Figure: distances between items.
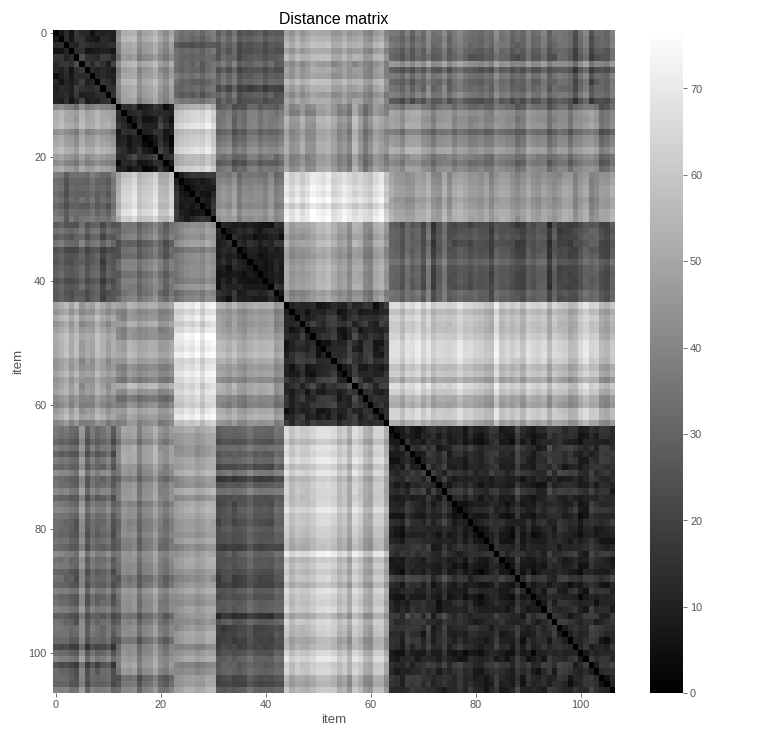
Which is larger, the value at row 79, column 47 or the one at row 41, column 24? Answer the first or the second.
the first
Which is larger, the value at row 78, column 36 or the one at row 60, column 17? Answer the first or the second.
the second
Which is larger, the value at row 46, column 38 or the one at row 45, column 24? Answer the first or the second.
the second
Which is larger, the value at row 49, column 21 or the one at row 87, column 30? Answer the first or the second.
the second
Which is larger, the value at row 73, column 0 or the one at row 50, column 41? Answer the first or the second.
the second
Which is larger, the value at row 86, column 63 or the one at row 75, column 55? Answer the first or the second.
the second
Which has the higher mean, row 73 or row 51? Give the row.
51
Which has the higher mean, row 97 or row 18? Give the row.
18
